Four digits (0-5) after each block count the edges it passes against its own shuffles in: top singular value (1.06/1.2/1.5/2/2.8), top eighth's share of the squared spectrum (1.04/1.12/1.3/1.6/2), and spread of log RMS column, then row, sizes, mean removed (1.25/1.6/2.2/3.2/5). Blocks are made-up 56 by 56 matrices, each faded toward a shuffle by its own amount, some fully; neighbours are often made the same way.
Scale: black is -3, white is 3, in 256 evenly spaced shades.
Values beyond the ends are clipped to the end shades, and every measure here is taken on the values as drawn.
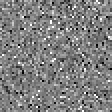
3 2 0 1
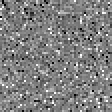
0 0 0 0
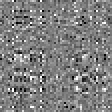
4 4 3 3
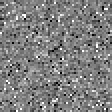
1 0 0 0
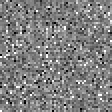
3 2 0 0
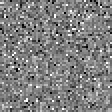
2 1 0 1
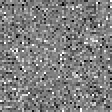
2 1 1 0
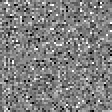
1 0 0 0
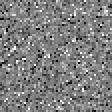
0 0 0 0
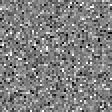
0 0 0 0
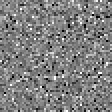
2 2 0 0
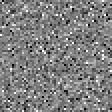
1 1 0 0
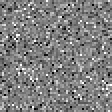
0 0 0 0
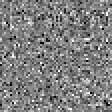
3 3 1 1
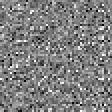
4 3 1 2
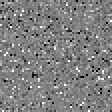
0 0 0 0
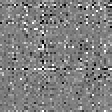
4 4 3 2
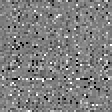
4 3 2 2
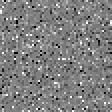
2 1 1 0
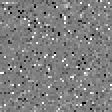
0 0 0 1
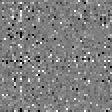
3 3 2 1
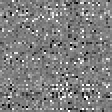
3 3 1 2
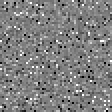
0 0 0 0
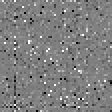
3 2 1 0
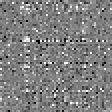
3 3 2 2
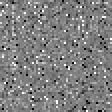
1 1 0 0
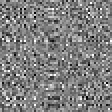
4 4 2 3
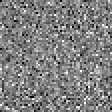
3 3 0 1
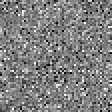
3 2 1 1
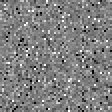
1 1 0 0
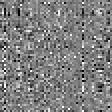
4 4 3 2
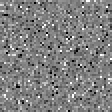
0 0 0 0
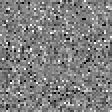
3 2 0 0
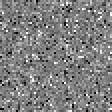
2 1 0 0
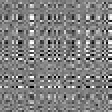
5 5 4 4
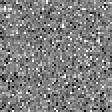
2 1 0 0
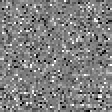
3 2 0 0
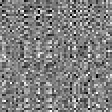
4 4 3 3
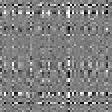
5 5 3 4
